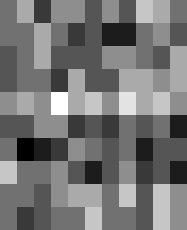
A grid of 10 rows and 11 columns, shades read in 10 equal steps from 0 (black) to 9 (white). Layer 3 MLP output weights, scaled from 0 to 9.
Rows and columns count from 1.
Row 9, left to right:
4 4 3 5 6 6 4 7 3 7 5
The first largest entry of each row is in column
9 3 3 5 4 3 5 1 8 6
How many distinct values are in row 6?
5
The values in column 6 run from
1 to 7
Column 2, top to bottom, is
6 4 4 4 6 3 0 4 4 2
